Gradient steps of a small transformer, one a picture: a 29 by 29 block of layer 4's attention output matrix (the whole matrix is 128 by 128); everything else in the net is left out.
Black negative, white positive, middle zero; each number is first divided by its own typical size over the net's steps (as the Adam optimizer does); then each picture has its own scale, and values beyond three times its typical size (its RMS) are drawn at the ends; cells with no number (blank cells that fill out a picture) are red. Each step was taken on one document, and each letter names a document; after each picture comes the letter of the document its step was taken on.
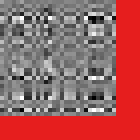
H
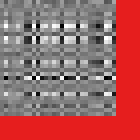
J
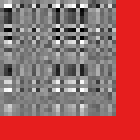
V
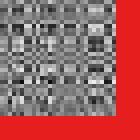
H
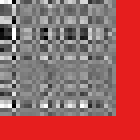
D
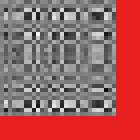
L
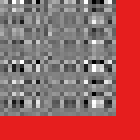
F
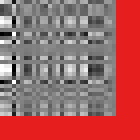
D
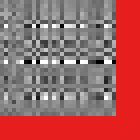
J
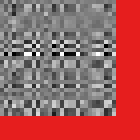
L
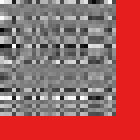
V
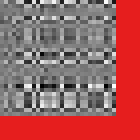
H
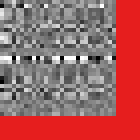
V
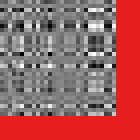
H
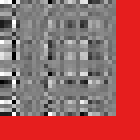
D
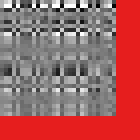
V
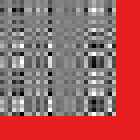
F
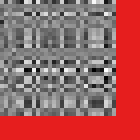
L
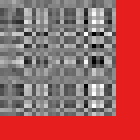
F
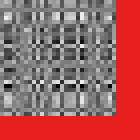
V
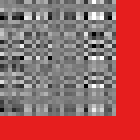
F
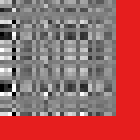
D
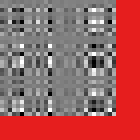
F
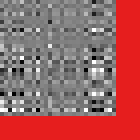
F
